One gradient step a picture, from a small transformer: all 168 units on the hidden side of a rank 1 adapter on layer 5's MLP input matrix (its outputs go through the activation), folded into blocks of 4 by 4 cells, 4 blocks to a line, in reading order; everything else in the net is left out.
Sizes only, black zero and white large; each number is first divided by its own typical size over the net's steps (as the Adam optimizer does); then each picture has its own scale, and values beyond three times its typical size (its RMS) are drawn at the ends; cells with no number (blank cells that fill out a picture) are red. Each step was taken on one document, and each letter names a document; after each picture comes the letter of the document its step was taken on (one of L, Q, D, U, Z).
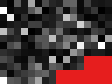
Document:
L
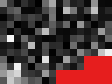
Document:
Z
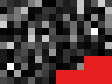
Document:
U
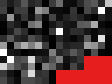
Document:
L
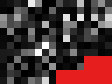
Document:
U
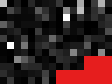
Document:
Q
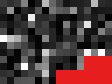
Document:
Z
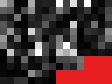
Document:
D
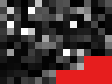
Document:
D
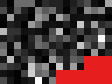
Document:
L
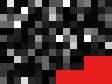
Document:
D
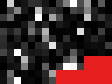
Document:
D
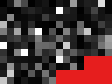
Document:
D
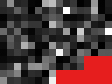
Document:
Z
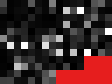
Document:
Q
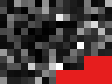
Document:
L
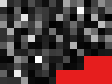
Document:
U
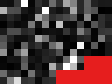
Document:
D
